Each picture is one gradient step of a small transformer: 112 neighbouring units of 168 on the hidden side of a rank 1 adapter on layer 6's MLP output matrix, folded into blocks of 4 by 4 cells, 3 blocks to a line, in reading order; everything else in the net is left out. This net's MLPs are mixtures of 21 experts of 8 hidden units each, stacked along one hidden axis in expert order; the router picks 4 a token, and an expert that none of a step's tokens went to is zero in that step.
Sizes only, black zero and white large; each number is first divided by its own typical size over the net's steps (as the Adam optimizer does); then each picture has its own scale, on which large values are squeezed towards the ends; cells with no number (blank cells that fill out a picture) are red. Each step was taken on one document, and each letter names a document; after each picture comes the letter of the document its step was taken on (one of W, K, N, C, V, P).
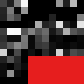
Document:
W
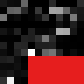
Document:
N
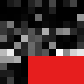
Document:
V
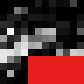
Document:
V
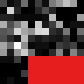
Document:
W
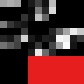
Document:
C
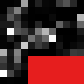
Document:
W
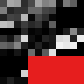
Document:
C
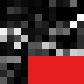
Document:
V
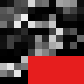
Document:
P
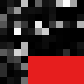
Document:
W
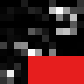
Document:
N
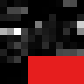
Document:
W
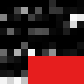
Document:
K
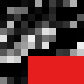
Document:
V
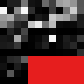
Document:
P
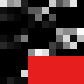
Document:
C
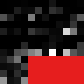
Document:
K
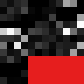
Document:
W
